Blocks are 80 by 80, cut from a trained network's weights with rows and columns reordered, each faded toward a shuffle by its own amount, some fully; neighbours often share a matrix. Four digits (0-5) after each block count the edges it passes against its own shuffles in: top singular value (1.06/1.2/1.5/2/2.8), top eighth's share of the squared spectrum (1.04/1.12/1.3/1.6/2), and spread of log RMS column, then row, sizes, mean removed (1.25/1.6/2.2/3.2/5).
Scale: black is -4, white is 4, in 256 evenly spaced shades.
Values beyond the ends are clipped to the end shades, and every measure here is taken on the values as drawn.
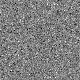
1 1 0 0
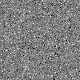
0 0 0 0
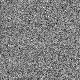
0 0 0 0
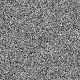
0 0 0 0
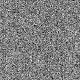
2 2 0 1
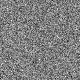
1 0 0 0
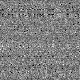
3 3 0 2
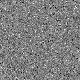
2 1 0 0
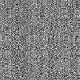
3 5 2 2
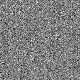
2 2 0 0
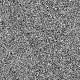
0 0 0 0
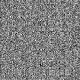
3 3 0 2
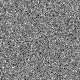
0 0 0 0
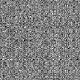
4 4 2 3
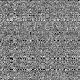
4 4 1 2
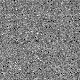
2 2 0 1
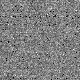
3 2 0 1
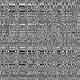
5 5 1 3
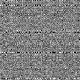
4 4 1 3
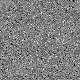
1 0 0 0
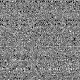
3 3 1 2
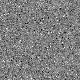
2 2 0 0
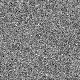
1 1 0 0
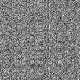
3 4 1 1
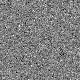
1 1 0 0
